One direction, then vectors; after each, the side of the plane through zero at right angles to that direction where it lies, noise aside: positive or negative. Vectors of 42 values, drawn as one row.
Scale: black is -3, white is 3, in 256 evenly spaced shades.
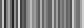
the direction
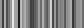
negative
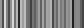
negative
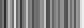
positive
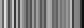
negative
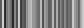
positive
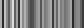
negative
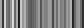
negative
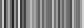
positive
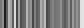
positive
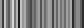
negative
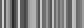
positive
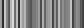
negative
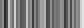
positive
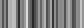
negative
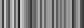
negative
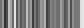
positive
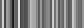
positive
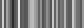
positive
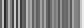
positive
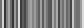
positive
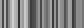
negative
